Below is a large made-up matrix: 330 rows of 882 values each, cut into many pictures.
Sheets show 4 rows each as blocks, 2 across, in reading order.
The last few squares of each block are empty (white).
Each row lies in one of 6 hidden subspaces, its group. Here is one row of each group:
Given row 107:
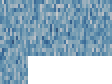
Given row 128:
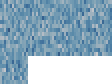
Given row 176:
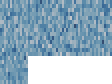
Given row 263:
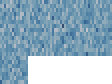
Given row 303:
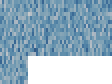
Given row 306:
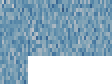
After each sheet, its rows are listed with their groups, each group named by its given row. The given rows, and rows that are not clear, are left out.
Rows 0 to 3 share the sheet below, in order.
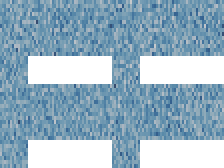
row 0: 263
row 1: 263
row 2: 176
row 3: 107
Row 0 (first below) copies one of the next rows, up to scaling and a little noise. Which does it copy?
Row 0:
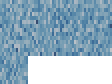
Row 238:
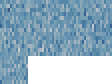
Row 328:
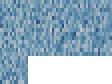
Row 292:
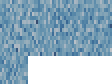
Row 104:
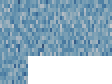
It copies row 292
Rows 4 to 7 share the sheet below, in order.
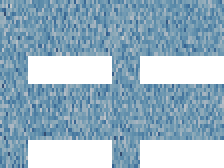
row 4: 176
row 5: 176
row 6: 107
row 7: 128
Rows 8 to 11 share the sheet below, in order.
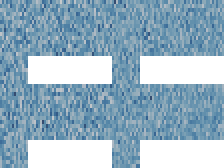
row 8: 176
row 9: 306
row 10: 107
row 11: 303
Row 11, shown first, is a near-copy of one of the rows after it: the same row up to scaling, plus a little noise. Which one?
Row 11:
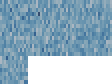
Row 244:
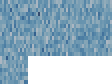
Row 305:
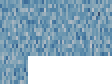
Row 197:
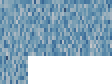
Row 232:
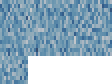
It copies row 244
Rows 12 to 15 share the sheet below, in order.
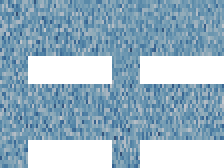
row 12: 306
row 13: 263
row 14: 176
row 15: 128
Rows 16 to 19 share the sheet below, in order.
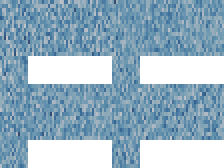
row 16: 176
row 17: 107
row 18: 263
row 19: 128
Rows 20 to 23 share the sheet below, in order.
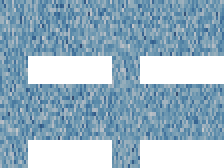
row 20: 107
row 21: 128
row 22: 128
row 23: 303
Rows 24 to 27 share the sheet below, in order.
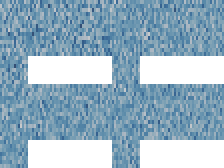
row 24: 303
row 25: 306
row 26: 306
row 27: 306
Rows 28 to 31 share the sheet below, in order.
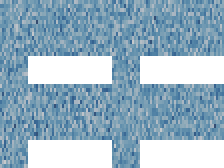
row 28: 263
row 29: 306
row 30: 303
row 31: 176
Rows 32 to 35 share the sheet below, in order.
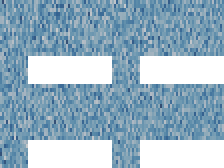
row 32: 107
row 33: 306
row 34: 176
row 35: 303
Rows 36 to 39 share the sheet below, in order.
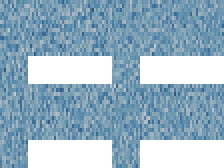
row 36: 128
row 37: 263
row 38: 107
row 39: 306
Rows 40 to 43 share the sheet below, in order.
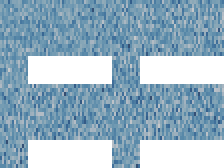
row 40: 128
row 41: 128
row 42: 303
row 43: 303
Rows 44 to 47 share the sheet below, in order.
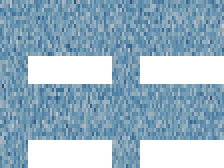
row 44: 176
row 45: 263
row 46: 107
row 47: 303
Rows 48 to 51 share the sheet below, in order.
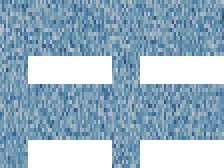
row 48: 176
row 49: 128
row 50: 176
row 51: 263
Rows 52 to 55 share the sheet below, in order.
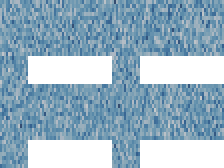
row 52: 128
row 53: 107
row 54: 306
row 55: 107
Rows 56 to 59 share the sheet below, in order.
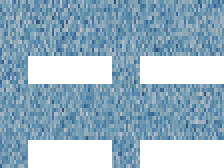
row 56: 263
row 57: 107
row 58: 263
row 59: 303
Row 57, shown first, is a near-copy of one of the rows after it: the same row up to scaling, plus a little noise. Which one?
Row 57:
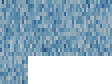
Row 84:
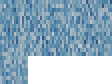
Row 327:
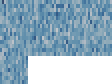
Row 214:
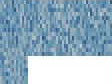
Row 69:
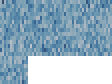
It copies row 69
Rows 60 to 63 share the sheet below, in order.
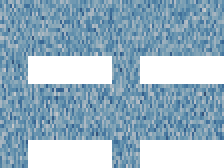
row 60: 128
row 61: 128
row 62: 107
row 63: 303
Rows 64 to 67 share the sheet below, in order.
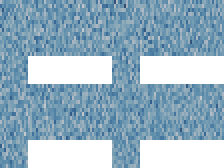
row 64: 303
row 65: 306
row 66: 176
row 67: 176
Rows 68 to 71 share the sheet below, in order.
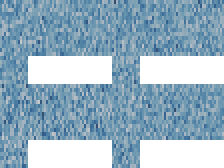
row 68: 306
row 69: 107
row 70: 107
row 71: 263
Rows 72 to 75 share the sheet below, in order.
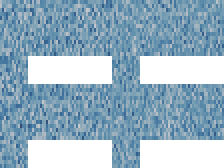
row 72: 303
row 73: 128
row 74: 306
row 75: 107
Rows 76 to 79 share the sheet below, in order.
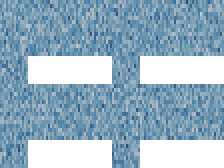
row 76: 128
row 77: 176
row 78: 128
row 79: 176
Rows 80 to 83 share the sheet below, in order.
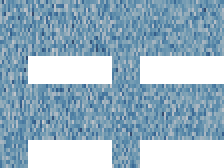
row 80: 107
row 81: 128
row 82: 107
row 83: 263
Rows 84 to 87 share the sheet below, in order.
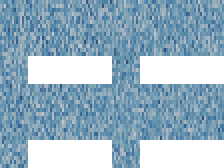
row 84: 107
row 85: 107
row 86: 263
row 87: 128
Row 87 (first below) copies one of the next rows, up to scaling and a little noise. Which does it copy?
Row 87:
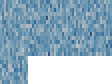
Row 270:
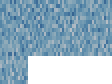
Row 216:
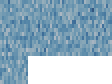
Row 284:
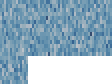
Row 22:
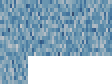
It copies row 284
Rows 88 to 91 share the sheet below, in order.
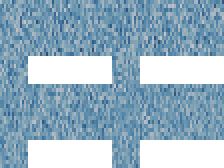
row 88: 263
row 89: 107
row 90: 107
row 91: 306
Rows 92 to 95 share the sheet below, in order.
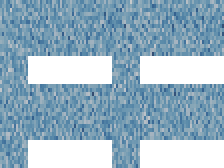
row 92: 128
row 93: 263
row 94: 303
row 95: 306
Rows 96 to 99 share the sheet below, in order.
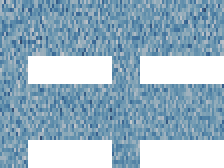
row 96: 306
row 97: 128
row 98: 263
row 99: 176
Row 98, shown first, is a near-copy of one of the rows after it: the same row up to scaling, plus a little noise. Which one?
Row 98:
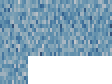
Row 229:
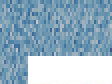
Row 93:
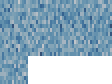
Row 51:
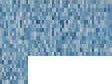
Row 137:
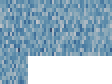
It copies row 93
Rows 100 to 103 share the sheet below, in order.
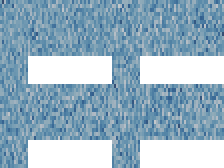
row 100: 306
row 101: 263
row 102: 128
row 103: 107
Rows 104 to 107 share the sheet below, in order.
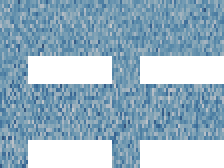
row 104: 263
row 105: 128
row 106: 128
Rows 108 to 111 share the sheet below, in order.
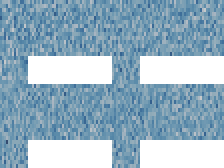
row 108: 176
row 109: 128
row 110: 303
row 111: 176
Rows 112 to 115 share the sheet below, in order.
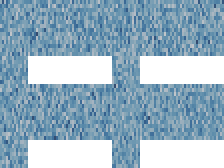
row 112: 306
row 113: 107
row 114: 303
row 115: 306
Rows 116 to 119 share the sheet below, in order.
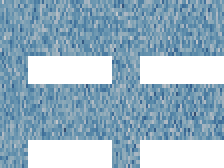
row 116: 107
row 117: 176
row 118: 107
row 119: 303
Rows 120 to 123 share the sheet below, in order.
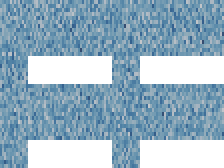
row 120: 128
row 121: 263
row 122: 176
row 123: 263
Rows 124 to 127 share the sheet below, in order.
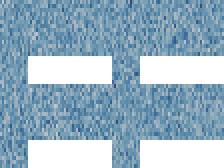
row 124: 306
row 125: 263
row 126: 107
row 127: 107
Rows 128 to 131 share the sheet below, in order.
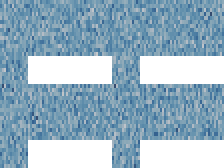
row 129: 303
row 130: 306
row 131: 107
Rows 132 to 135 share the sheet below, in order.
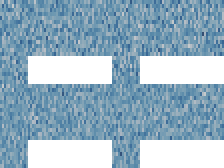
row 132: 306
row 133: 128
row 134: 306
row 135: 128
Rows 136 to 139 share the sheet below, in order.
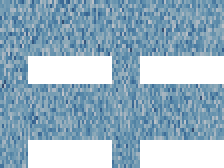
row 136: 176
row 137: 263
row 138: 306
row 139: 107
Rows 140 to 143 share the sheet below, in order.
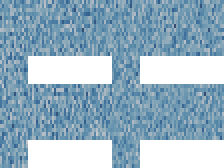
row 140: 176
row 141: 263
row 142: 107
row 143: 303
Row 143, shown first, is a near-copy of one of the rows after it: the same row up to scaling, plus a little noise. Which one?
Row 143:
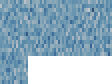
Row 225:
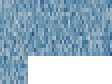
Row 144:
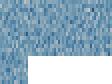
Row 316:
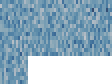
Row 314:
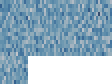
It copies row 144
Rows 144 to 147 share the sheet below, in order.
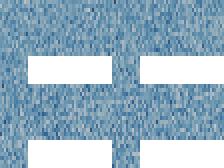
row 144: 303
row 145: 107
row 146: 107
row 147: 176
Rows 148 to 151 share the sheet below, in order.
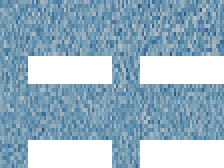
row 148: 303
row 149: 128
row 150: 263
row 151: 306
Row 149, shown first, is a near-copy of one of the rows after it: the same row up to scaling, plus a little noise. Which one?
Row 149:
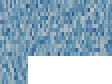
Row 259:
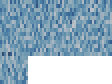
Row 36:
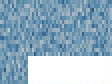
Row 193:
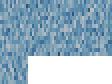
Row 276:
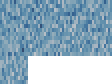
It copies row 193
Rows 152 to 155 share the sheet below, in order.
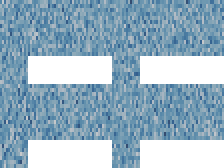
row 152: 306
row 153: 263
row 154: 176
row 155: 107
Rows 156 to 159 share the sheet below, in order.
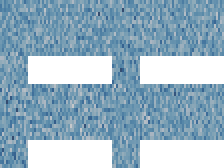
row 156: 303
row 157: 128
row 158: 176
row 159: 306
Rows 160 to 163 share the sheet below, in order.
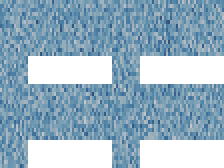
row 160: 263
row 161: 107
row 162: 303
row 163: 306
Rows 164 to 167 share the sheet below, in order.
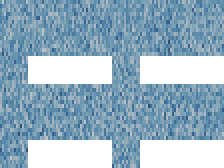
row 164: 107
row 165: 107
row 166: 263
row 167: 263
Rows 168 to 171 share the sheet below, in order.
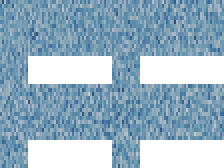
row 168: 306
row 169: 176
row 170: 303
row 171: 176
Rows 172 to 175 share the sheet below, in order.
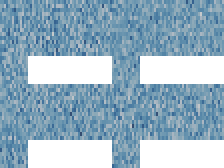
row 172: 107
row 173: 176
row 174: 128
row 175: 306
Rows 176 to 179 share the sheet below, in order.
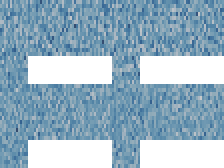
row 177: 263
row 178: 303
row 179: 176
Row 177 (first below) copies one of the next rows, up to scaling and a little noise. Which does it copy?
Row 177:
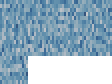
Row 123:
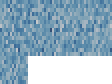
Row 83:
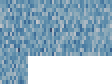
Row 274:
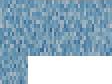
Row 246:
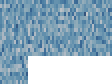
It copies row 246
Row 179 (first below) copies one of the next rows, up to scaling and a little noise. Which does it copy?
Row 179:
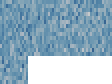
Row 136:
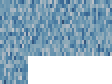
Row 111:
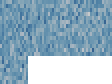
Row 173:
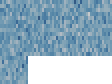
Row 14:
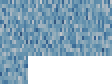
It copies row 111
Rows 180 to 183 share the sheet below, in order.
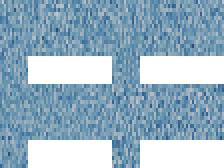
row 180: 107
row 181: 107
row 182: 128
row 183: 303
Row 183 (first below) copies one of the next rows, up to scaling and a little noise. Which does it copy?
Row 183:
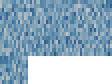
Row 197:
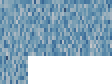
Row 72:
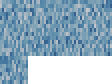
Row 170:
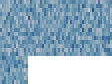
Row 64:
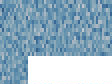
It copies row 72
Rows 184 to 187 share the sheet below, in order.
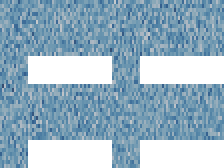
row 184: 263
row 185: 306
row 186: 306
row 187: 176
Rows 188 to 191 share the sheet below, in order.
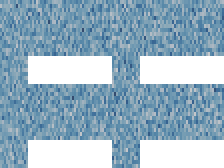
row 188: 303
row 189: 128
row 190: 128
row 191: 303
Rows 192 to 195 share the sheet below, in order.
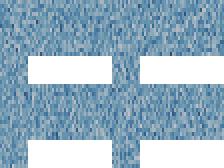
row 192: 263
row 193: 128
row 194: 107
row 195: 263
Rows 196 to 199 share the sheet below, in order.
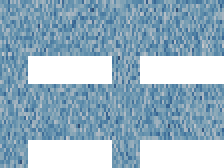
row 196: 128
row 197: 303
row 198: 176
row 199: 107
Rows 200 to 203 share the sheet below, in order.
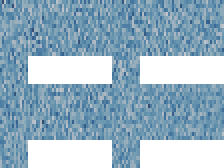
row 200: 306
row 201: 263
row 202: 107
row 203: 263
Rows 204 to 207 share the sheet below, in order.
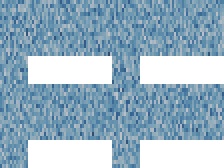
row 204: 176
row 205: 128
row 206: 263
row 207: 176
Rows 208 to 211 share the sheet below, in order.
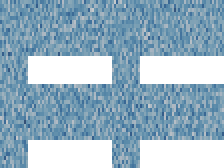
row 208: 128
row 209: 306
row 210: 176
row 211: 263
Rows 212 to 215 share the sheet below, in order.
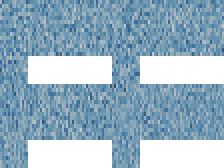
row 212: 176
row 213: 263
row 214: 107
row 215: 306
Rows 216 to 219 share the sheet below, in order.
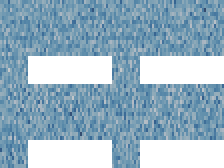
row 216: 128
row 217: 128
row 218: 128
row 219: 107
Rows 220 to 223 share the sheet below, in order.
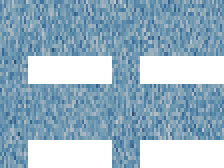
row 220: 107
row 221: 306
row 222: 176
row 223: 107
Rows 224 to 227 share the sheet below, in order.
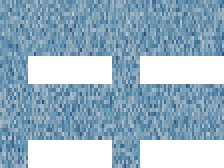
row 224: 128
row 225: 303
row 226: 128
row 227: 263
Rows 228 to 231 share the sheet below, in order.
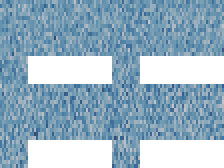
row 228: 176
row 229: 263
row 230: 303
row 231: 128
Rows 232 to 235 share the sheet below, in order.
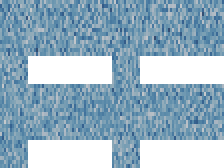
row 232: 303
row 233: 107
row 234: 107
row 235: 303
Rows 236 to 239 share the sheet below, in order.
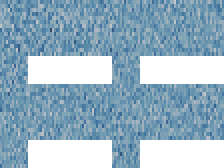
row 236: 263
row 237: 176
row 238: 263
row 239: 128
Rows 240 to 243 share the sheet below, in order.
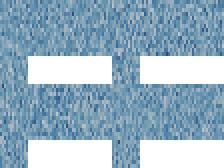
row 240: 128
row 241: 303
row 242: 107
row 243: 303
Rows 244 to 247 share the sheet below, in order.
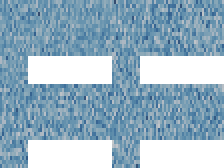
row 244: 303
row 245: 107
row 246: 263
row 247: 303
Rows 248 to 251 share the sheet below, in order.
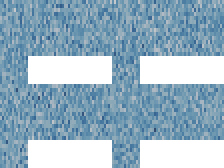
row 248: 107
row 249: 107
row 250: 303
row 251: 263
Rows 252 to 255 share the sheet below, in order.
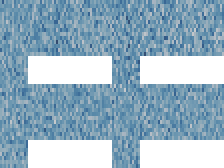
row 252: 107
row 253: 303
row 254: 176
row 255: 306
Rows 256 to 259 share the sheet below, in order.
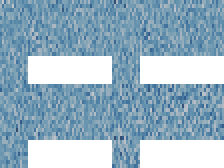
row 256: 306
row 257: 306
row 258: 303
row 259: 128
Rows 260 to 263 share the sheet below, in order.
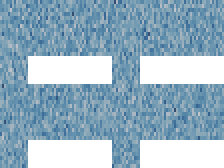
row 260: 128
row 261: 306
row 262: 107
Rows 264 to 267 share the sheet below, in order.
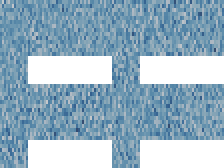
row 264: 306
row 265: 176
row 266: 128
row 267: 107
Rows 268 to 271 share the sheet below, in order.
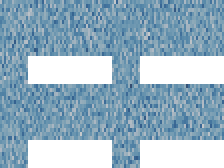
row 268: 303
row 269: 306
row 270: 128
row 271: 263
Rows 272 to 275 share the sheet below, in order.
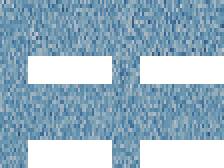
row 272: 306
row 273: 263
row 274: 263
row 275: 263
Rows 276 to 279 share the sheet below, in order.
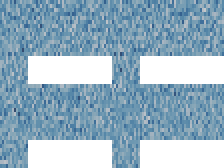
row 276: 128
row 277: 128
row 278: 176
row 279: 306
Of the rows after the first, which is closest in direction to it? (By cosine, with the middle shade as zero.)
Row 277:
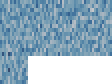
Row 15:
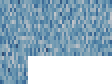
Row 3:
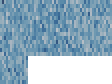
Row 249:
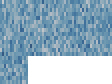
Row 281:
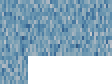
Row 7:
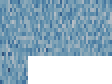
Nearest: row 7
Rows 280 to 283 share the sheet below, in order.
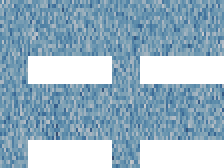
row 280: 306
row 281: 128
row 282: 107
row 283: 176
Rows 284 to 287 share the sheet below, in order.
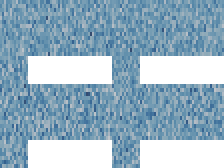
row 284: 128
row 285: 263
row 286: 303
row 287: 303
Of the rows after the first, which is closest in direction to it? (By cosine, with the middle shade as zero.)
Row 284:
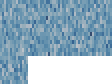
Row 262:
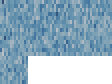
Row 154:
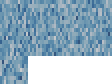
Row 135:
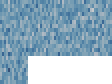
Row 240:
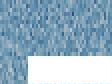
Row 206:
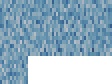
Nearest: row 240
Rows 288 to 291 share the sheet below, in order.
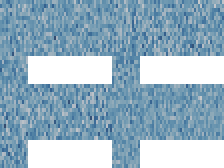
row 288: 176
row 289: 107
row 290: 128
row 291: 176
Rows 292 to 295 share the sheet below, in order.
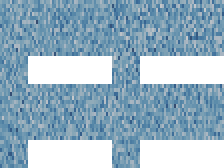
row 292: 263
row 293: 303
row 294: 128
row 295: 176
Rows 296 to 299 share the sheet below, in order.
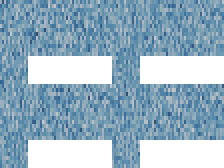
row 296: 306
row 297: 107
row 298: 107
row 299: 107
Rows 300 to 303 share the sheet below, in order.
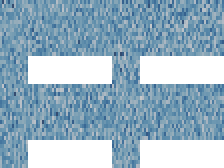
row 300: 306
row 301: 128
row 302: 107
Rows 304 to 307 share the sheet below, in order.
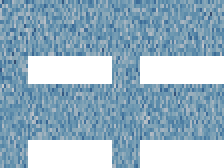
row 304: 176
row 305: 303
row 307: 306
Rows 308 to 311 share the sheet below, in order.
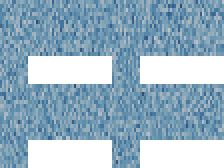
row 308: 263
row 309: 107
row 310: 176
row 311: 303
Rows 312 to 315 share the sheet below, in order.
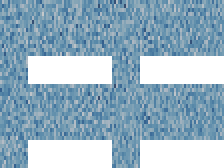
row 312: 176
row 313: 306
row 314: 303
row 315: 306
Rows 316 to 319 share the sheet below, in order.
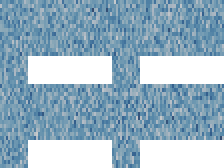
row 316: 303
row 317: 107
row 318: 303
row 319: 176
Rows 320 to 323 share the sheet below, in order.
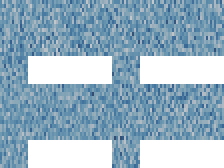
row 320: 107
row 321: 176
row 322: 128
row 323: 128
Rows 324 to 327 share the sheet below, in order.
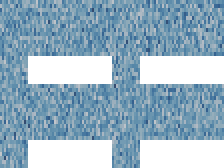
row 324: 303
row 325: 303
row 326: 176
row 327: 107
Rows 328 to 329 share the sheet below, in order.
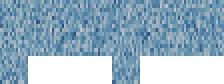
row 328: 263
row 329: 306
